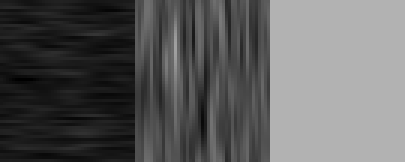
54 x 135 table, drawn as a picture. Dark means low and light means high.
The table splits into one row of 3 panels. Panel 1,1: very low, streaked across, faint in contrast. Panel 1,2: low, streaked downward. Panel 1,3: high, flat.
